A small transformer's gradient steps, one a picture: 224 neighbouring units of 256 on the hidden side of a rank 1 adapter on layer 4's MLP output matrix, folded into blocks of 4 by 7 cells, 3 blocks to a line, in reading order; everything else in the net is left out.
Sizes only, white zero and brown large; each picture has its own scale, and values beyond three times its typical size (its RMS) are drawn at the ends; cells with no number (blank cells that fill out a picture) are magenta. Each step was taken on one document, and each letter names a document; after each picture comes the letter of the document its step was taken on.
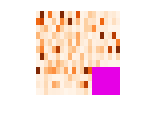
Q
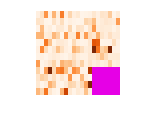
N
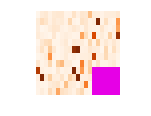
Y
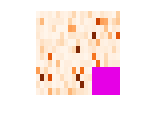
Y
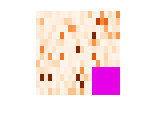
Y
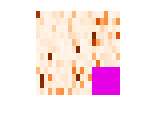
Y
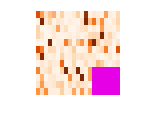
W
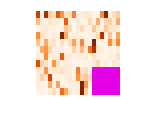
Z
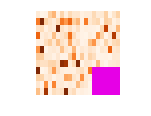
Q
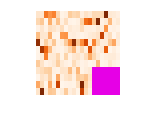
Z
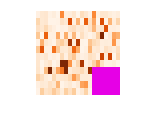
Q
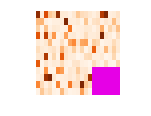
Z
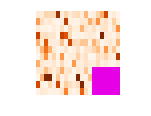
Z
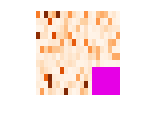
Z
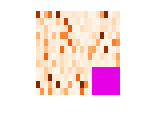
Z
